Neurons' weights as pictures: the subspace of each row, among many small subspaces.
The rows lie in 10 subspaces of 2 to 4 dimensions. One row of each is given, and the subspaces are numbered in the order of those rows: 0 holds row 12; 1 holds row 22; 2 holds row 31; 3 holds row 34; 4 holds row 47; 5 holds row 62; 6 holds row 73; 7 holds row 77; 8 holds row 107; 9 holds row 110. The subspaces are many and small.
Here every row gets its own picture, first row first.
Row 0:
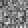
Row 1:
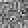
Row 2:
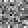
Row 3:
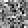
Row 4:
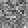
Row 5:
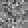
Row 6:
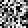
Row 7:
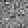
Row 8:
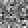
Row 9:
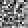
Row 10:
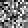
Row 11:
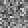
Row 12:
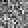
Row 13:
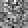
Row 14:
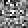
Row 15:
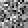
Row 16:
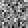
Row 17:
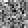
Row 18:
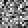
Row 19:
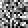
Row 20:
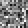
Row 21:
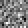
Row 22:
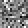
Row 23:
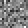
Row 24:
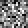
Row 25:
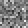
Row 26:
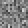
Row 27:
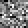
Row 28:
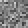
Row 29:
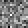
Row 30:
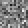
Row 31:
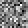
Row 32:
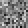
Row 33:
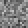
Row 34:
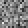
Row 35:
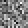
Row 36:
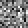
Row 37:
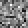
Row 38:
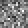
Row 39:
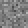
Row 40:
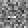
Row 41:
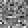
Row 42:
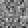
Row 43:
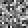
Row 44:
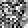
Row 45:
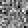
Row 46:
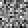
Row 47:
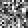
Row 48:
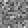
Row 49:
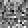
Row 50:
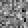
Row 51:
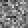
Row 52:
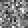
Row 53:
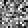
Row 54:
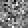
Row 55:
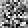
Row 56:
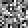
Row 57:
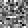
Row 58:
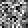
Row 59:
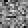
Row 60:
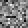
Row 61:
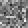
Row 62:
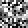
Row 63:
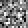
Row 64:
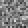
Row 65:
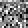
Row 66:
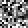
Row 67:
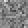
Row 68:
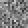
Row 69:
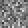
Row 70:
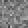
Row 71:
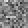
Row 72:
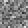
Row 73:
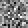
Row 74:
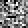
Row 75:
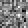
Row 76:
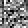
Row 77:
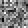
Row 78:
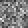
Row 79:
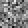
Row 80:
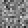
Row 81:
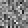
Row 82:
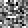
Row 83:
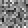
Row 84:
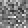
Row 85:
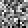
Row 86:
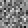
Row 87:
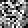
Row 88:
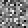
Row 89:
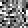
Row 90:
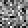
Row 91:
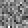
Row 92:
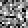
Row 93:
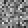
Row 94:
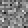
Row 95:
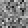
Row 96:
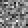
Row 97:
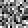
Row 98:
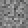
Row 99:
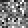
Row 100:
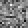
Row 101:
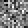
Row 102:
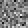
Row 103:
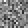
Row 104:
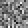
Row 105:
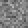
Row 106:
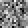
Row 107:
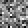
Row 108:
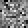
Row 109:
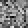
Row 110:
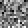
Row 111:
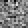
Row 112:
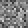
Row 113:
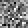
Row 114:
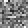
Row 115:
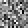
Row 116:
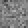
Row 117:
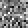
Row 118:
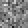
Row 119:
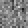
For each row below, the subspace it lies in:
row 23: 7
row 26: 8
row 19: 6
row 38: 9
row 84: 9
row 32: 8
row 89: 7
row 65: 6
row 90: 7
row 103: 0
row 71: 4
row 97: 0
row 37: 4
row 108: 1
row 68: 8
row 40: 9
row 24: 9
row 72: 3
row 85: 9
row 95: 1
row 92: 4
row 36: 7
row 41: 5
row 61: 4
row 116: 1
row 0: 8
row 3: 1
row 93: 3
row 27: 8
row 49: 9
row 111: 5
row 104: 0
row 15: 3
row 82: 5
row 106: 7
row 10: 3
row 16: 9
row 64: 8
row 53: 3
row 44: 2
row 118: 5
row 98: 6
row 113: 6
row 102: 6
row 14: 2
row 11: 7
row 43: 8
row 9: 6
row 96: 6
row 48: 3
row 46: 6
